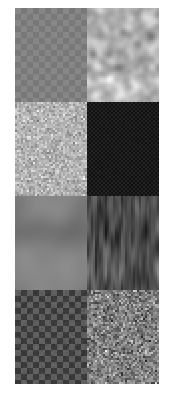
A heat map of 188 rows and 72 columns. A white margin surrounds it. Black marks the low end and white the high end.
The table splits into 4 rows of 2 panels. Panel 1,1: middling, checkered, faint in contrast. Panel 1,2: high, blotchy. Panel 2,1: high, fine-grained. Panel 2,2: very low, checkered, faint in contrast. Panel 3,1: middling, smooth, faint in contrast. Panel 3,2: low, streaked downward. Panel 4,1: low, checkered. Panel 4,2: middling, fine-grained, strong in contrast.
